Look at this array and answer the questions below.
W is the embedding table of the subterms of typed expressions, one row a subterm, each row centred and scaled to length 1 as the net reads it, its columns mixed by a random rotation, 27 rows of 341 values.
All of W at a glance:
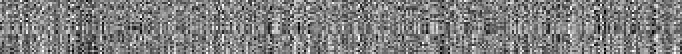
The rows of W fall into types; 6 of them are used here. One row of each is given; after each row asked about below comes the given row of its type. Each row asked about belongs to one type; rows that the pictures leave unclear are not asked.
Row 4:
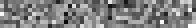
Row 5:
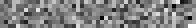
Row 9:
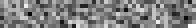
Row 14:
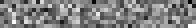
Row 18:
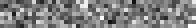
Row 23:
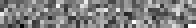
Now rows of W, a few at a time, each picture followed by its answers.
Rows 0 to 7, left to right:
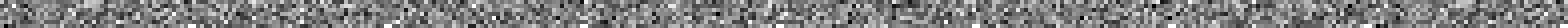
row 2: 18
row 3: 4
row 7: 5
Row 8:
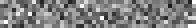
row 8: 18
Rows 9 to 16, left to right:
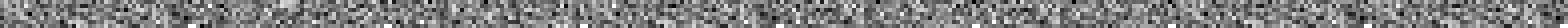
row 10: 5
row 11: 14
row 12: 9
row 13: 14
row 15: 9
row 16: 9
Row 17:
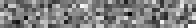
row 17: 4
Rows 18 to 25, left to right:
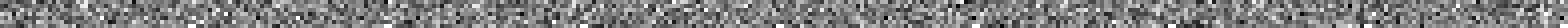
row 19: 18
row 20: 4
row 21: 23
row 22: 5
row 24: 14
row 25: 5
